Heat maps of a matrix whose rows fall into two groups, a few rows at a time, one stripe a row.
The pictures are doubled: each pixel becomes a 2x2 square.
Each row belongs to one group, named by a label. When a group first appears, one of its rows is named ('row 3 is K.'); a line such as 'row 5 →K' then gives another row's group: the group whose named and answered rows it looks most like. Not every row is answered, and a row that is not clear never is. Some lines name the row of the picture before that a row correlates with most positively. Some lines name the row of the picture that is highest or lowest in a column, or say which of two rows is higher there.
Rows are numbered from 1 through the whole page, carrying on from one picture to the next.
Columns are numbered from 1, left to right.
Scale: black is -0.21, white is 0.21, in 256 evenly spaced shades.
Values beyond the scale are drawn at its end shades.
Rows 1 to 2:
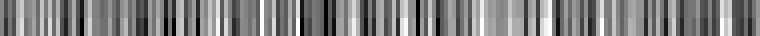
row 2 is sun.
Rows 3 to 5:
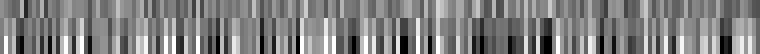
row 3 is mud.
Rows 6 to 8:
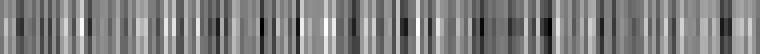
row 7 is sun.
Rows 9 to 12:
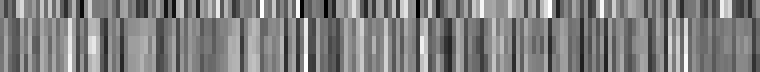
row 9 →sun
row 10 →mud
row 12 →mud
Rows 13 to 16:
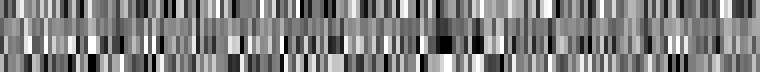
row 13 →sun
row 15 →mud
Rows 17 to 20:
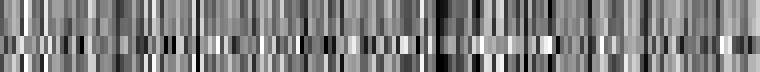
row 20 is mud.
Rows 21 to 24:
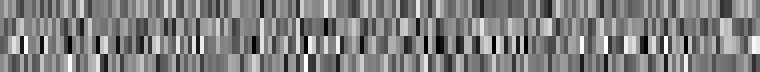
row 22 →sun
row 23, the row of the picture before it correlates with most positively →18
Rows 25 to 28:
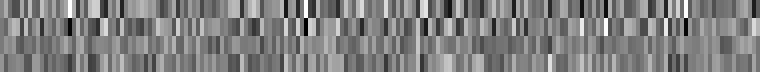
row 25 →mud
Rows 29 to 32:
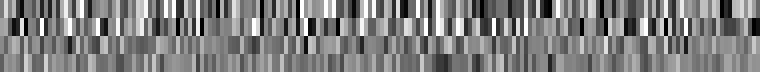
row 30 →mud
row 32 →mud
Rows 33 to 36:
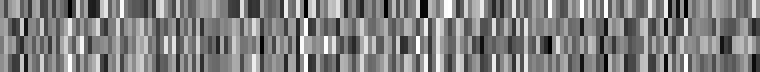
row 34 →mud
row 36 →mud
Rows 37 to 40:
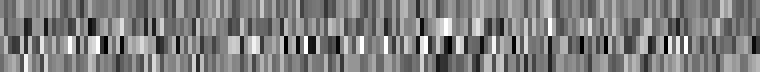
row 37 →sun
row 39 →mud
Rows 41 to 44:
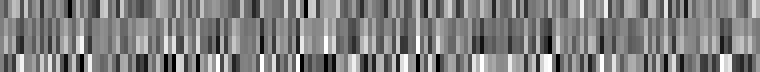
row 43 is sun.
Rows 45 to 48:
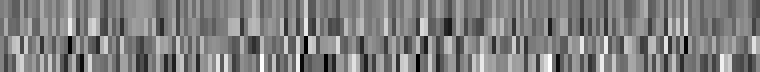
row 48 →sun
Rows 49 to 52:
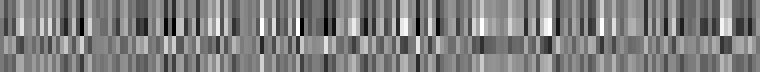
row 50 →sun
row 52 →sun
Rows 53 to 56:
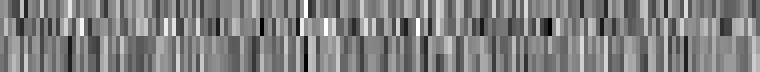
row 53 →mud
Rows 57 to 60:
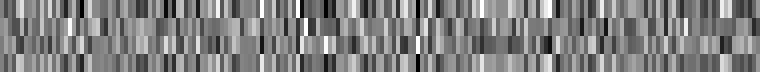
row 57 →sun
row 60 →sun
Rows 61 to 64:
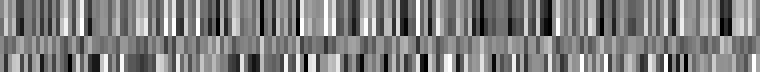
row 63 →sun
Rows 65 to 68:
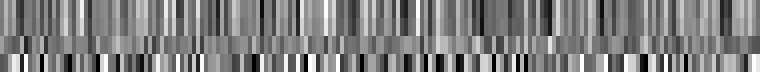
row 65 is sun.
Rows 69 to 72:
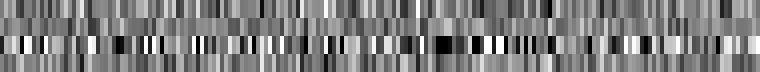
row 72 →sun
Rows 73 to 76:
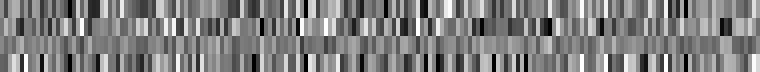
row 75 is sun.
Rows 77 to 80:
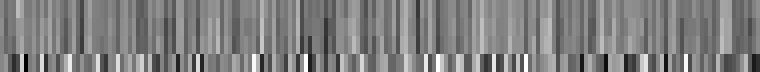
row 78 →sun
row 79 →sun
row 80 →mud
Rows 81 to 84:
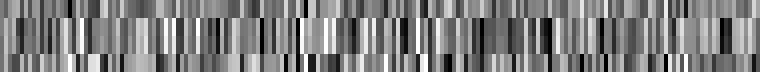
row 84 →mud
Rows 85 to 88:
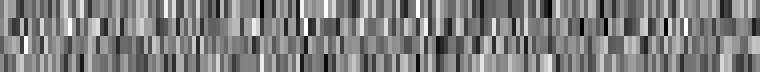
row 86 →mud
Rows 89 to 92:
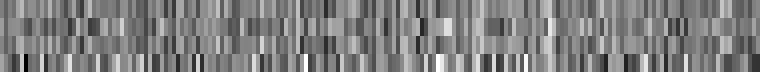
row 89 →sun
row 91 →sun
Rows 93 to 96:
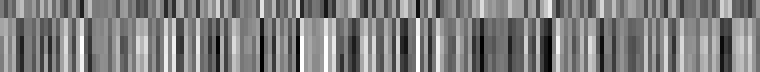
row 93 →sun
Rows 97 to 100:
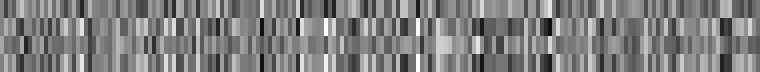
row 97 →sun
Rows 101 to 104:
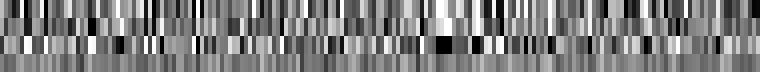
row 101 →mud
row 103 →mud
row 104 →sun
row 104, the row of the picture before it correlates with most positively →97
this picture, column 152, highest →102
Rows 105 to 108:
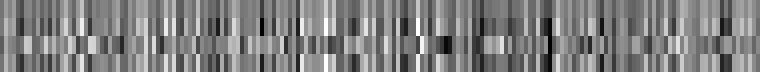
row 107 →mud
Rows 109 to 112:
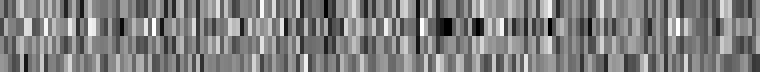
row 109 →sun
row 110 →mud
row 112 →mud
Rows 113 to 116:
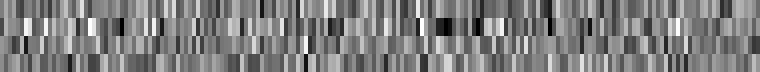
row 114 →mud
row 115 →mud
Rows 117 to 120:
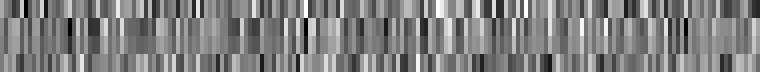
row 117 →mud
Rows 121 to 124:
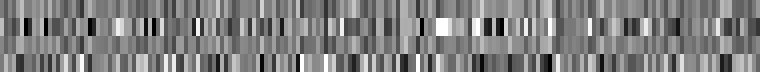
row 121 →sun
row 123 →sun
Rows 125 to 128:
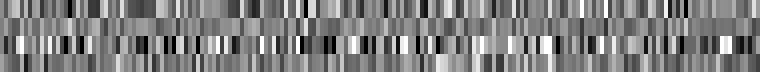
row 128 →mud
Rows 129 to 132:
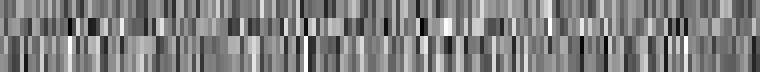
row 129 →sun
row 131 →mud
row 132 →mud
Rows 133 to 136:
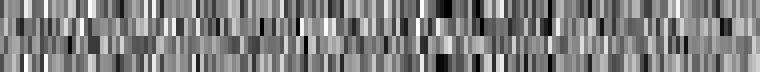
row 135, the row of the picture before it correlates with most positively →130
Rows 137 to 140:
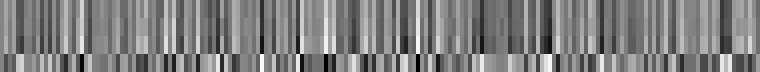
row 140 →sun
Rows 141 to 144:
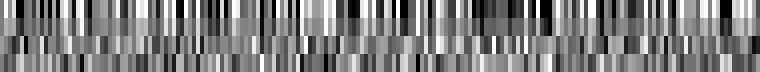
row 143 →mud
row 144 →sun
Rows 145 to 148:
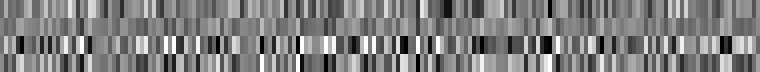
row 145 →mud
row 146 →sun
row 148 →sun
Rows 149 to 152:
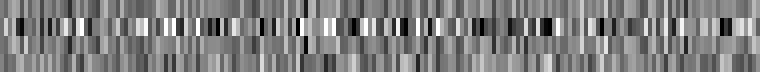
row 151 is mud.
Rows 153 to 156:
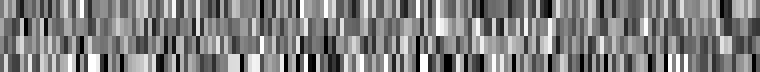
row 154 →mud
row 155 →sun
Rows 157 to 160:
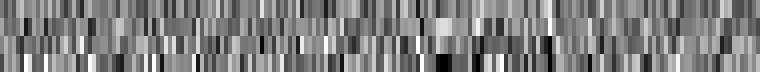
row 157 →sun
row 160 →mud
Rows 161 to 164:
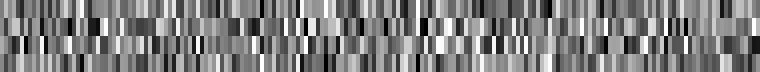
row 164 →sun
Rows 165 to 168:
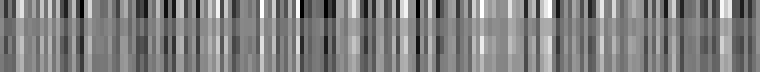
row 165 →sun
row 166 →sun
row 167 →sun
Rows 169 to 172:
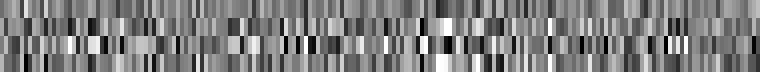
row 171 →mud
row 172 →mud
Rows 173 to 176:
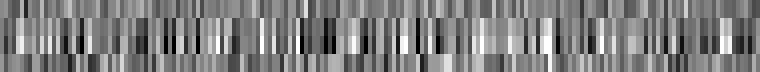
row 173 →mud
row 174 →sun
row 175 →sun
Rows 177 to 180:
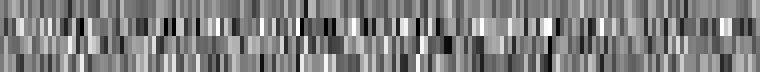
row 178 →sun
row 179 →mud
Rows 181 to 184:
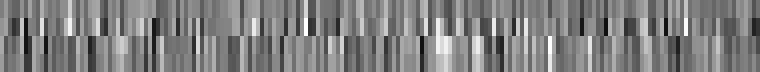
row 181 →mud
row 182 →mud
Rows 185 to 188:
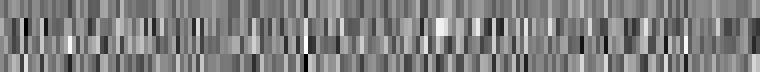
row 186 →mud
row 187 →mud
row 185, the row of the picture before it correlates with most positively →184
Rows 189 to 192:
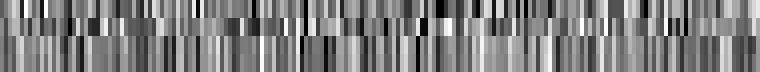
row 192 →sun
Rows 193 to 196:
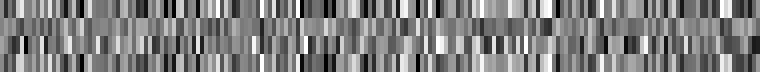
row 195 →mud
